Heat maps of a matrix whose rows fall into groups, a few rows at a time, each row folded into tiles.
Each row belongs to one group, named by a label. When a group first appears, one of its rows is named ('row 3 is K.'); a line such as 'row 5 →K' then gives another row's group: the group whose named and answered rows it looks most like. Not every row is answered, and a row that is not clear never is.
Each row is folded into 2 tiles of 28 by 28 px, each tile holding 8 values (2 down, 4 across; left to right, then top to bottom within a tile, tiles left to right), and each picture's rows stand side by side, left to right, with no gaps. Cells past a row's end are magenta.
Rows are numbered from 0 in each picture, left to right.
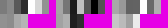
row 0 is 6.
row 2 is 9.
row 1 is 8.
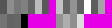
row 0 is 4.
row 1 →9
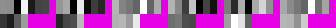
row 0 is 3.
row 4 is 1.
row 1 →3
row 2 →9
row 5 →9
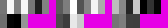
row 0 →3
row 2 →8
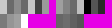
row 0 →9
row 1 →8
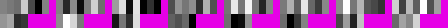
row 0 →8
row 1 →1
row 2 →3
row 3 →4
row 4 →3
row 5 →3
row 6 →3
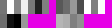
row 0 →3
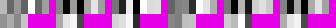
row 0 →9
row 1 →1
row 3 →6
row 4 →1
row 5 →1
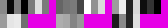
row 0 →1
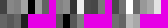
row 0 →4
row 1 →3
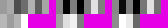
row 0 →9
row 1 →1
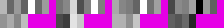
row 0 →9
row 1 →6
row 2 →9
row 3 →4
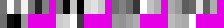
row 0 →3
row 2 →6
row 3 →9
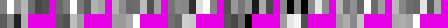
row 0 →3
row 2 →9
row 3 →6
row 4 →4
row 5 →1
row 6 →9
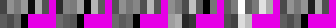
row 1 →4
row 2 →4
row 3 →8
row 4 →6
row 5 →4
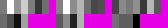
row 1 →3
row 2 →4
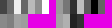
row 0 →6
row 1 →8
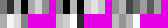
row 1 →1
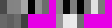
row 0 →4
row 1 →1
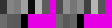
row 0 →4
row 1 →4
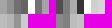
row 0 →9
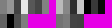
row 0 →3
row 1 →8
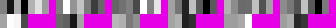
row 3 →8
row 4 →9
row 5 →8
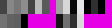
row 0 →4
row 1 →3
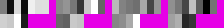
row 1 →6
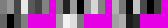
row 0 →3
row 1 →1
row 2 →8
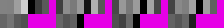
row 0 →8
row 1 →4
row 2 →4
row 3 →4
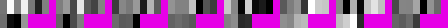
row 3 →8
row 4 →8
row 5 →6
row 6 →1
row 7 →4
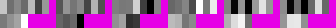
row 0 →9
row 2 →8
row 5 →1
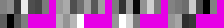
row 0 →3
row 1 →9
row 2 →1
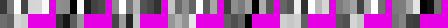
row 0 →6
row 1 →3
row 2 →3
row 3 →9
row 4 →4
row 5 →1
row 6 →6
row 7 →8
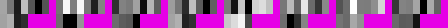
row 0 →8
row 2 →4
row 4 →1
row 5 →3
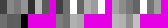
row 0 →4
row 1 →6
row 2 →9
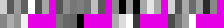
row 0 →9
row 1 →4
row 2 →1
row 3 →9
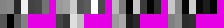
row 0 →3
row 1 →6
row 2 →8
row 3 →8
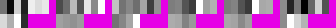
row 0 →1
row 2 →9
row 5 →1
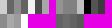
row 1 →8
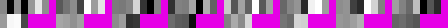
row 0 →1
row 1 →6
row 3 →4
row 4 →9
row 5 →6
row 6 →6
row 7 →8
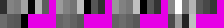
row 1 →8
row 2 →8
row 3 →3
